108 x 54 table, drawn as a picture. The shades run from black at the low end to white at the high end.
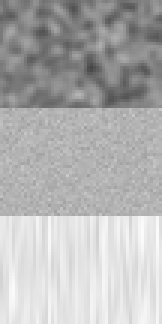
The table splits into 3 rows of 1 panel. Panel 1,1: middling, blotchy. Panel 2,1: high, fine-grained, faint in contrast. Panel 3,1: very high, streaked downward, faint in contrast.
